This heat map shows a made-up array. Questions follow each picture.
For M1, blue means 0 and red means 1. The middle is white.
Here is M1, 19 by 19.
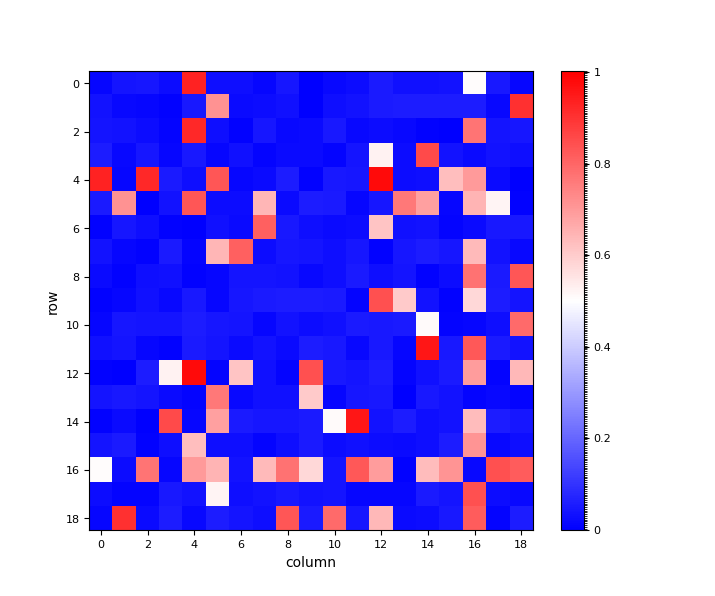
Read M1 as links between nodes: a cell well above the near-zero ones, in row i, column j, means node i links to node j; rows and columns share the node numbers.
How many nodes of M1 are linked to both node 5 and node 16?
4
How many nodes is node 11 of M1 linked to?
2
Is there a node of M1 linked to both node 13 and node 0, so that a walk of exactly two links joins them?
no
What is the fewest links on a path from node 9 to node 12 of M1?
1
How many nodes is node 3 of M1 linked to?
2
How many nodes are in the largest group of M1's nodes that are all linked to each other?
3
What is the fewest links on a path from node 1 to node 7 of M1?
2
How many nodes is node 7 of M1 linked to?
3
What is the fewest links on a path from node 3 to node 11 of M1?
2
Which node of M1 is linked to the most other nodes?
node 16
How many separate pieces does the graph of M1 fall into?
1
